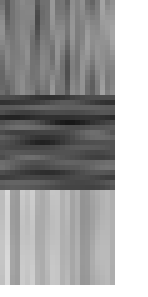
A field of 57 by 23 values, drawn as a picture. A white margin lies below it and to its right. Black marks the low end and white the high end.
It is made of 3 by 1 panels. Panel 1,1: middling, streaked downward. Panel 2,1: low, streaked across. Panel 3,1: high, streaked downward.
